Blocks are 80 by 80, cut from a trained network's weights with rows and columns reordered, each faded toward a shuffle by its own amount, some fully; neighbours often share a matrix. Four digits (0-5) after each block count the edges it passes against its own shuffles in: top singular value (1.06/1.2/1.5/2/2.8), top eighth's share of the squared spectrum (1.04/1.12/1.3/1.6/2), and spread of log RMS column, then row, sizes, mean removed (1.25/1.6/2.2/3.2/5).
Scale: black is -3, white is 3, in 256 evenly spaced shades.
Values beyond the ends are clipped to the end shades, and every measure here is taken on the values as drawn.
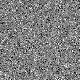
2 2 1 0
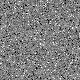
0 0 0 0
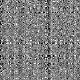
3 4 2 3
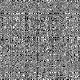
3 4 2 3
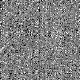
2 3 1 2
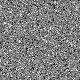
0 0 0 0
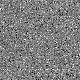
1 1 0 0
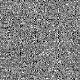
3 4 2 2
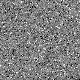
0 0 0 0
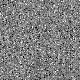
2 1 0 1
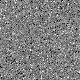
0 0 0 0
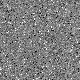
0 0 0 0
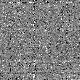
2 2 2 1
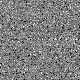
1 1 0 0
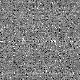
2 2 1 1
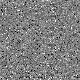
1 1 0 1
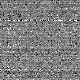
3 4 3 2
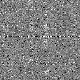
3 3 1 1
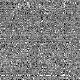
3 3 2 2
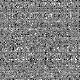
3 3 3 2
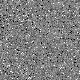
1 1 1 0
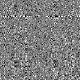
3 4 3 2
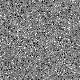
1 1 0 0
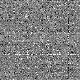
3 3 2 1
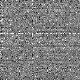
3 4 3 2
